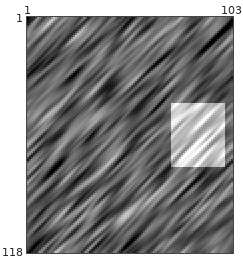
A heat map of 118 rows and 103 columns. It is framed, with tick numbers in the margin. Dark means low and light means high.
Odd patch: higher, in the middle right. Ninth with the highest average: middle right. Grain: diagonal, up to the right.
